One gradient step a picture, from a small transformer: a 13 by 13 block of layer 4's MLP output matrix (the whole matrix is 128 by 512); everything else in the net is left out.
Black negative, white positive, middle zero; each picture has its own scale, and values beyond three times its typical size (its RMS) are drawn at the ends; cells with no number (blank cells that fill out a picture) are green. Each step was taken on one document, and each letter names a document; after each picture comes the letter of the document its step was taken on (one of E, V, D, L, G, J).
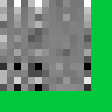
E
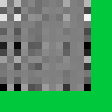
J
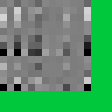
J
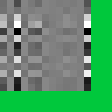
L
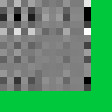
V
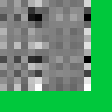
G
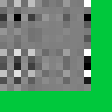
V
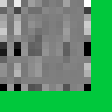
J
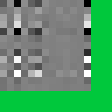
L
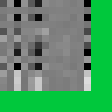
E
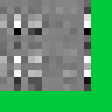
L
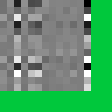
L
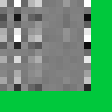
J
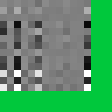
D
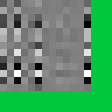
D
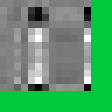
G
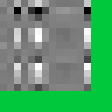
G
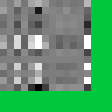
G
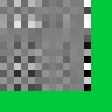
V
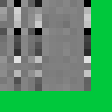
L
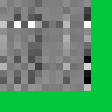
V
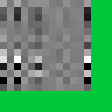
D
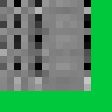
E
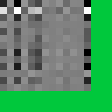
E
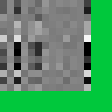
E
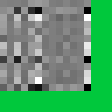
G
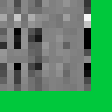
E
